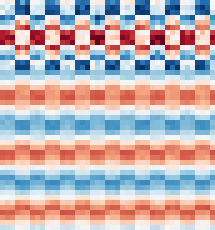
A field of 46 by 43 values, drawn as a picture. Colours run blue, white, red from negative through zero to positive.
On average the colour sits 50% of the way up the scale. A horizontal seam about 30% of the way down splits the table, and the bottom part is calmer. Stripes running across repeat 4 times from top to bottom.
